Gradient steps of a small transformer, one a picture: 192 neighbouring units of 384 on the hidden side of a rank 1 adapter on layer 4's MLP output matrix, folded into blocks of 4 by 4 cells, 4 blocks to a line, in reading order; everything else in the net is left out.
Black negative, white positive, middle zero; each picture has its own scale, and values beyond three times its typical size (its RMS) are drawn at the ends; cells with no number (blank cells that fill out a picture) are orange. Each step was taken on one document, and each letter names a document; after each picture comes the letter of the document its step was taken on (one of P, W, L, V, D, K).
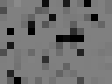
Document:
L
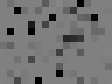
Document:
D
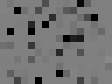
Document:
D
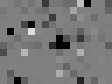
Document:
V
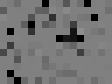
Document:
L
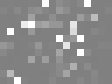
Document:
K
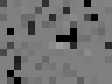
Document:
L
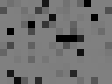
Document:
L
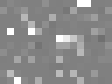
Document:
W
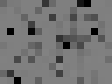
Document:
W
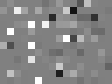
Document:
D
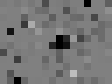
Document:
V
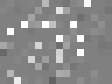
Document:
K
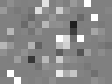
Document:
K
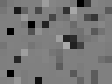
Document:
W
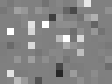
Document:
D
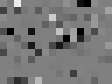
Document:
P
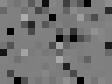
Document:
V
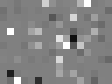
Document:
W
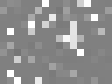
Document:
L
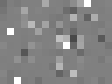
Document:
W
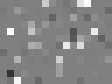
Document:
W
